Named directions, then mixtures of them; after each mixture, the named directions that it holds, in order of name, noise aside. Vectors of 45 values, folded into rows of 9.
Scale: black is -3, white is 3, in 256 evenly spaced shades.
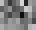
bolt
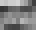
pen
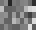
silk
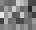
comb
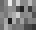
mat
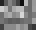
bolt, pen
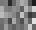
comb, silk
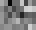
bolt, silk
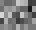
comb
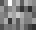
bolt, mat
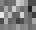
comb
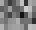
bolt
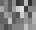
bolt, mat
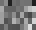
silk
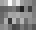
mat, pen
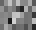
mat, silk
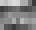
pen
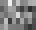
mat, silk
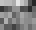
comb, pen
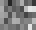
bolt, silk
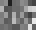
silk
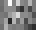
mat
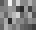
mat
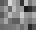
bolt, silk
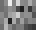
mat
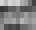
pen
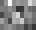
comb, mat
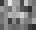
bolt, mat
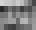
pen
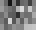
mat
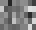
silk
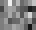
mat, silk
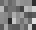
mat, silk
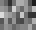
comb, silk
